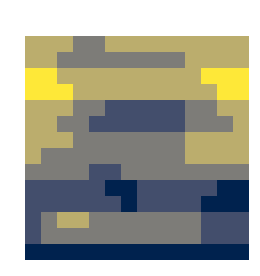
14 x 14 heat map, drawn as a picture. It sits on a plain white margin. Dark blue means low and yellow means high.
Ninth with the lowest average: bottom right. Calmest part: centre. Slope: up to the top. Stripes: horizontal, repeating 3 times.
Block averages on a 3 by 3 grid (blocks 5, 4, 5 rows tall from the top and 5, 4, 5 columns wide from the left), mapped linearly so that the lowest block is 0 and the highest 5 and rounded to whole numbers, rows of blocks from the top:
5 4 5 / 3 2 4 / 1 1 0
